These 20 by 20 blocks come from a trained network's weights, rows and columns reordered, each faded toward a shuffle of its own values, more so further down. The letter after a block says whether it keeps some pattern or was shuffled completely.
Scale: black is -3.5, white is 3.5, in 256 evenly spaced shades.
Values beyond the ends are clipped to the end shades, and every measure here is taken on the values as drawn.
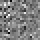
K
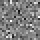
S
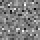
S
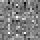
K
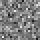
S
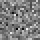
S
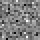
S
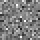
S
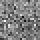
K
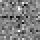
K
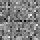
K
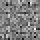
K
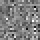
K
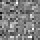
K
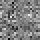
K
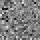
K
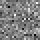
S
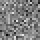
S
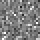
S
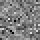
S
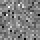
S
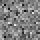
S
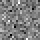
S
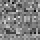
K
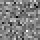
S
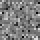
S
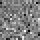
S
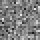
S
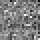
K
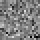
S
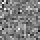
S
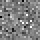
S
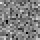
S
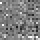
K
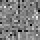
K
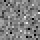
S
